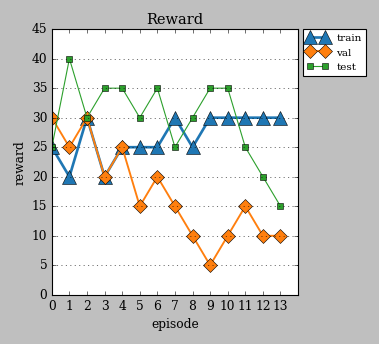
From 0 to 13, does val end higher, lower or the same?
lower
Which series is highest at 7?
train
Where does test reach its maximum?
1
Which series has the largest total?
test
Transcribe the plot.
Title: Reward
x-axis: episode, ticks 0 1 2 3 4 5 6 7 8 9 10 11 12 13
y-axis: reward, ticks 0 5 10 15 20 25 30 35 40 45
Legend: train, val, test
Values:
train: 25 20 30 20 25 25 25 30 25 30 30 30 30 30
val: 30 25 30 20 25 15 20 15 10 5 10 15 10 10
test: 25 40 30 35 35 30 35 25 30 35 35 25 20 15
